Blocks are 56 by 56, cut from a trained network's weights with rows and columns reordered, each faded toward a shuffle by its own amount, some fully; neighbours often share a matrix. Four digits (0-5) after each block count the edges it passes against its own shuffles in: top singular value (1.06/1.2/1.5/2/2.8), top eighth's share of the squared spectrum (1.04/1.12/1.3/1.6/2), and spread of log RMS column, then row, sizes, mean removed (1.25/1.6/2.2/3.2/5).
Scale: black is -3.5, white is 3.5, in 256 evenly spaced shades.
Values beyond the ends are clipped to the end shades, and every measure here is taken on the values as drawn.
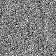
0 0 0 0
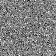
0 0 0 0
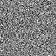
3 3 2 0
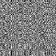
4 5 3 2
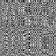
4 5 3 2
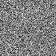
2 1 0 0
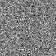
2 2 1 0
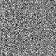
3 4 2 1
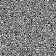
1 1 0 0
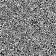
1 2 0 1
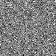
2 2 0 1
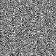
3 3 2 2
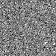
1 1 0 0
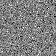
0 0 0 0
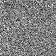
0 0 0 0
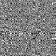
3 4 2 3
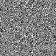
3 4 1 1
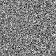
2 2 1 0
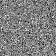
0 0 0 0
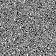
0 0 0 0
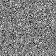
2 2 0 0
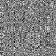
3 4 2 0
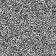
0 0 0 0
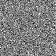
0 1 0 0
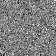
1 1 0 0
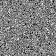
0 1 0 0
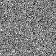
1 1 0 0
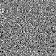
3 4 1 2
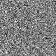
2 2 1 0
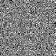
3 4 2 2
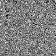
2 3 2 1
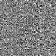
3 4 2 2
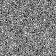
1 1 0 0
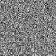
3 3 2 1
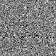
2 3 1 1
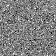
1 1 0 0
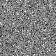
1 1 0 0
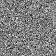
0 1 0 0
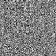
2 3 1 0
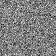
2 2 0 0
